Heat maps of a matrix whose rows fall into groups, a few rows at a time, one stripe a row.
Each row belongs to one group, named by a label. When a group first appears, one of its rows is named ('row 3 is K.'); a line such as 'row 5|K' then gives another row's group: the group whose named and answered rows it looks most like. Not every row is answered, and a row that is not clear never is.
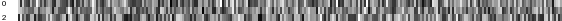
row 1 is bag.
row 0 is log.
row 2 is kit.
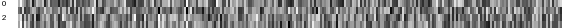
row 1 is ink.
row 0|log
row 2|bag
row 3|bag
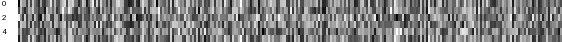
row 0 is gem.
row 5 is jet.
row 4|kit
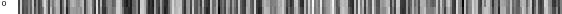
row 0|jet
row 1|jet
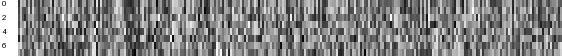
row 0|gem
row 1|jet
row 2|kit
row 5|jet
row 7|log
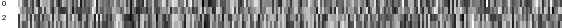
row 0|bag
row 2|gem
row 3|jet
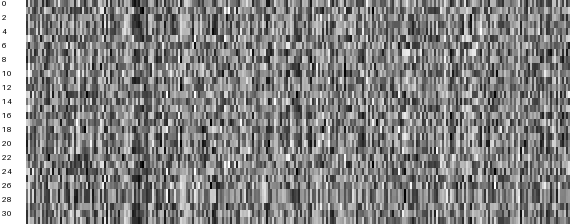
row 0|kit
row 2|jet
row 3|gem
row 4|jet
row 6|ink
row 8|jet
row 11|kit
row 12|kit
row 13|bag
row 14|ink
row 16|jet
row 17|bag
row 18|kit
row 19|jet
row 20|jet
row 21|kit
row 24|bag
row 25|gem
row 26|bag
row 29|jet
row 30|kit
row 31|gem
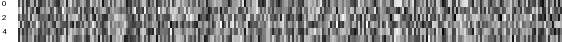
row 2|jet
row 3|log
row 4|jet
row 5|kit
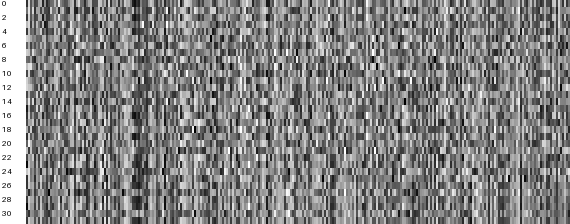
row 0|kit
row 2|kit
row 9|log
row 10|kit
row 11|bag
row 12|log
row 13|jet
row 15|jet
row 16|kit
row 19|kit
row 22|gem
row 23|gem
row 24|bag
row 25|kit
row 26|gem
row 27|ink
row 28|gem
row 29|gem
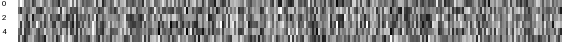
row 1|ink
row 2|log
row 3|log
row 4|ink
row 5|kit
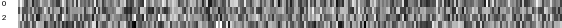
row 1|jet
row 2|bag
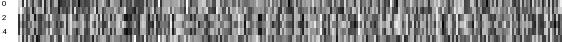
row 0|bag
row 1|log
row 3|jet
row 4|kit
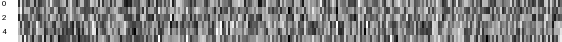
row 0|kit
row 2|jet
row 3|log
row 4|log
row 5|bag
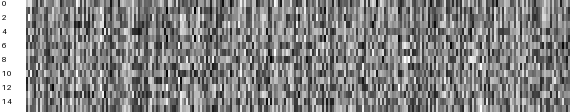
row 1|ink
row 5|ink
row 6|jet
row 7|ink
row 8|kit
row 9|jet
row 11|jet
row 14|gem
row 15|jet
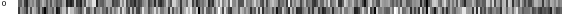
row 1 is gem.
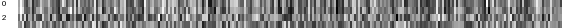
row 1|log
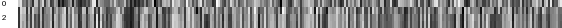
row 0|bag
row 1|gem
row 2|gem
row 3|gem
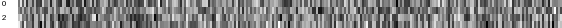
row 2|bag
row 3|bag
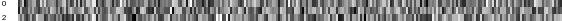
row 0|ink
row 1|jet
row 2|log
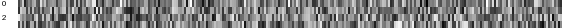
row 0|ink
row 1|gem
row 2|bag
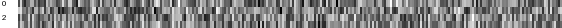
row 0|kit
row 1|bag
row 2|jet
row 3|gem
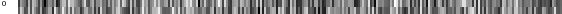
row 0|gem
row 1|gem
